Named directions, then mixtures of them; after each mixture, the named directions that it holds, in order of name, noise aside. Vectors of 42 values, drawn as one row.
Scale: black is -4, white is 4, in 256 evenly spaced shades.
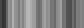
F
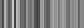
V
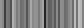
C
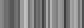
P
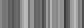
P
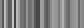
V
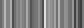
C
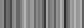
C, P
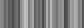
P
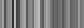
V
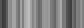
F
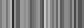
C, V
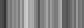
F, P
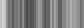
F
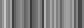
C, F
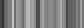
F, V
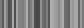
P, V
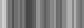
F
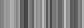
P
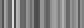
V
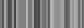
P, V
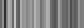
F, V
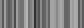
P, V
